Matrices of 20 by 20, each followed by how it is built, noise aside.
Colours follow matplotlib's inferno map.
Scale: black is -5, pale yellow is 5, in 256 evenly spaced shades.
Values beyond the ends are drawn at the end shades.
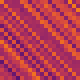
Toeplitz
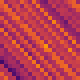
Toeplitz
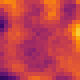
smooth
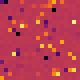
sparse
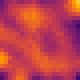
smooth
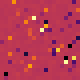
sparse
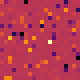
sparse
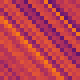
Toeplitz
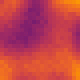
smooth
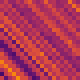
Toeplitz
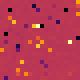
sparse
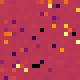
sparse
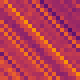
Toeplitz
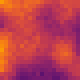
smooth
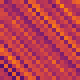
Toeplitz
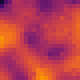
smooth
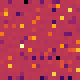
sparse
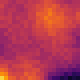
smooth
